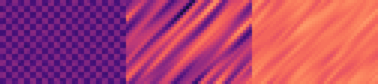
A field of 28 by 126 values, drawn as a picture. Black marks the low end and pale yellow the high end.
It is made of 1 by 3 panels. Panel 1,1: low, checkered. Panel 1,2: middling, slanting up to the right, strong in contrast. Panel 1,3: high, slanting up to the right, faint in contrast.
